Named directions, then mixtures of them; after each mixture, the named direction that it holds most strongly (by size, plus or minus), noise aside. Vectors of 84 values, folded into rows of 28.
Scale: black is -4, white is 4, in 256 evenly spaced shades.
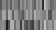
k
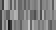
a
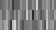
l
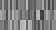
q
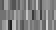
l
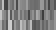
q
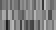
k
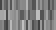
q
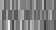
k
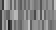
a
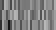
a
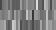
l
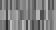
q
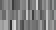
l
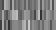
a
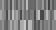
q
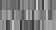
k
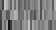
a
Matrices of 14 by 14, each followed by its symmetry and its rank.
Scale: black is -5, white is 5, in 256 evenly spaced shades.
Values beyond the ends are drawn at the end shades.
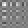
symmetric, rank one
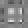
symmetric, rank one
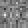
neither, rank three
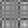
symmetric, rank one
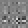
neither, rank two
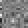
neither, rank two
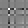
symmetric, rank one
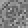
symmetric, full rank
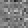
neither, rank three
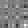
symmetric, rank one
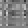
neither, rank two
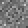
symmetric, full rank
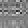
neither, rank two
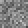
symmetric, full rank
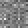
neither, rank three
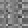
neither, rank two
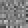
neither, rank three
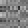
neither, rank two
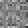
neither, rank three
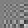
symmetric, rank one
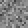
symmetric, full rank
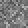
symmetric, full rank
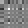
symmetric, rank one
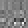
neither, rank two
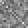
symmetric, full rank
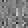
neither, rank three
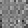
neither, rank three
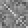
symmetric, full rank
